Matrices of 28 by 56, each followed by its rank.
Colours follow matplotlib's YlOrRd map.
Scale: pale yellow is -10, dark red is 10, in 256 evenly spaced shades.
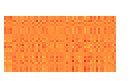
two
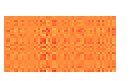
two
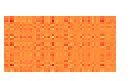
two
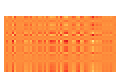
one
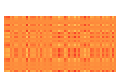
one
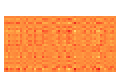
two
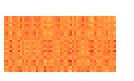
two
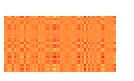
one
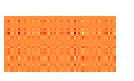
one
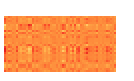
two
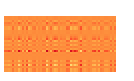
one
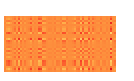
one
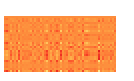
two
